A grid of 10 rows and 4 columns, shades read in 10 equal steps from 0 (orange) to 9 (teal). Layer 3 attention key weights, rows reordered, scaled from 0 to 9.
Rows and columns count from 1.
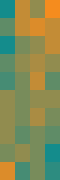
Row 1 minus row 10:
8 -5 -1 -8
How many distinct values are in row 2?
3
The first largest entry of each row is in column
1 1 1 1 1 2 2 2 4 4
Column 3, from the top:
4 1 4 3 2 4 3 5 5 5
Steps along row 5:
down down up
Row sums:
15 11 20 17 20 17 17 21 23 21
